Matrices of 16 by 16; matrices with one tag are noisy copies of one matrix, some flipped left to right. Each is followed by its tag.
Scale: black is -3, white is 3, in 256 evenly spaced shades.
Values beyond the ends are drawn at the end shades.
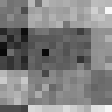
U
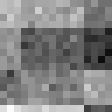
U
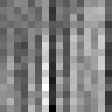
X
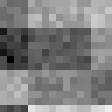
U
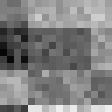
U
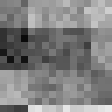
U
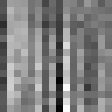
X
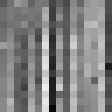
X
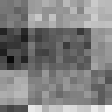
U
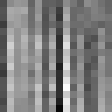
X
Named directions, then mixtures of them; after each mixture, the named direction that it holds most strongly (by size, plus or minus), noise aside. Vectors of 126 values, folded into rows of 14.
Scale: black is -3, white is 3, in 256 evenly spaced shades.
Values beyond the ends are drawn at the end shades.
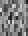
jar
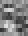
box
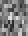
jar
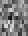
jar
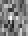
jar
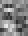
box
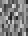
jar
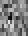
jar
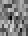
jar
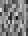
jar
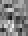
box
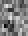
box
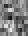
box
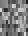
jar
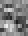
box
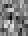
box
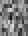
jar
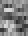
box
